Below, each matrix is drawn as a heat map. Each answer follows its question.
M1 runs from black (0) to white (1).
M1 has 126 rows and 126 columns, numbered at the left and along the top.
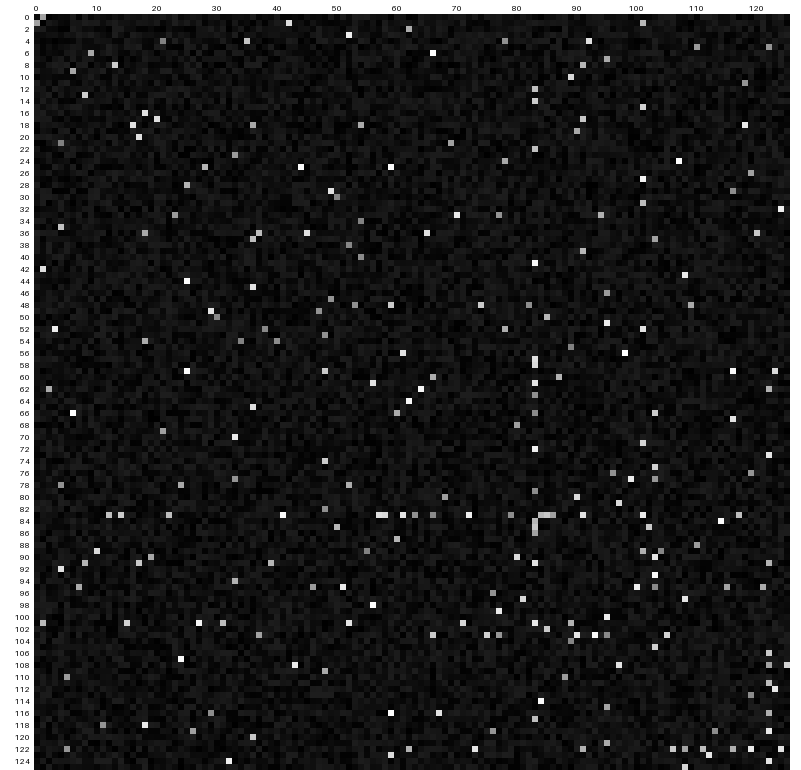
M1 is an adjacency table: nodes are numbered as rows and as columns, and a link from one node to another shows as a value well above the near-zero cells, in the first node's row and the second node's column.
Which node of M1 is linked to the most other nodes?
node 83
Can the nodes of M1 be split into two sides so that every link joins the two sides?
yes
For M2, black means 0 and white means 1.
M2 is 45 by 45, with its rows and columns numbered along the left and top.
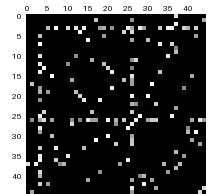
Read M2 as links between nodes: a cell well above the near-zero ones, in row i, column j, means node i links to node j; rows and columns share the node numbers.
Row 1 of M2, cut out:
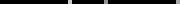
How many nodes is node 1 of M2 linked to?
3
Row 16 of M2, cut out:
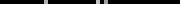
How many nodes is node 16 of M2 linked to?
3
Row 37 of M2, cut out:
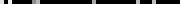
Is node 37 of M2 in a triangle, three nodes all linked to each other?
no
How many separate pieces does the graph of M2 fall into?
2
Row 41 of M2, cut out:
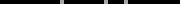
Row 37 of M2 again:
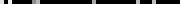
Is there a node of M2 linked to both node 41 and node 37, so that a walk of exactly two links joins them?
no
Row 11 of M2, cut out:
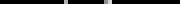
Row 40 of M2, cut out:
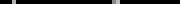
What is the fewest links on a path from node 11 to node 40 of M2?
3
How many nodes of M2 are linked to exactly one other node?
7
